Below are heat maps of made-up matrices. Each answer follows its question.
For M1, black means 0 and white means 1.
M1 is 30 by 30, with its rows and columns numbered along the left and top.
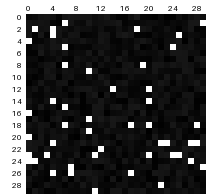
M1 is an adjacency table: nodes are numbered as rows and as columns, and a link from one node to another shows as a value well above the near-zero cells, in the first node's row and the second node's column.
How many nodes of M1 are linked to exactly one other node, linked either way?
3
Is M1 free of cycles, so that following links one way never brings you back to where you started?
yes
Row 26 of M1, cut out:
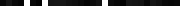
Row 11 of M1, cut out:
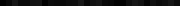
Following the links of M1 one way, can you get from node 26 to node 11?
no
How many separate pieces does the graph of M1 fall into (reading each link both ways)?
2
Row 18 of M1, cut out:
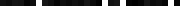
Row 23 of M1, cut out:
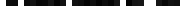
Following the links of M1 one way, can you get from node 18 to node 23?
no
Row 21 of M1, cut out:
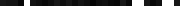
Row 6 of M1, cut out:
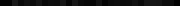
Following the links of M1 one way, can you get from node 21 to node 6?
yes
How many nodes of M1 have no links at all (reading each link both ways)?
1
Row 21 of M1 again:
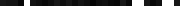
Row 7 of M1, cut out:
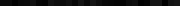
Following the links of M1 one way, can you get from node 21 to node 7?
yes
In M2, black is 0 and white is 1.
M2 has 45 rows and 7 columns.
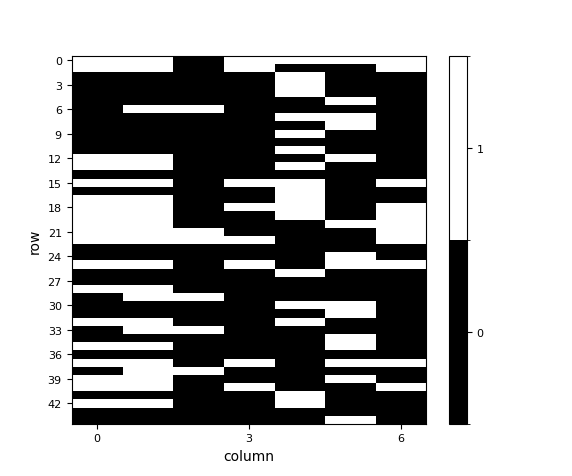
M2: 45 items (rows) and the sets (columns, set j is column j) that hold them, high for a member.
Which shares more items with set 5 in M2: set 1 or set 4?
set 1
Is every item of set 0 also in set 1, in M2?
yes
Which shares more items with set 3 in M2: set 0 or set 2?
set 0
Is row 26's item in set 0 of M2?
no
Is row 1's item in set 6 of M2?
yes
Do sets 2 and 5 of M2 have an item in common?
no
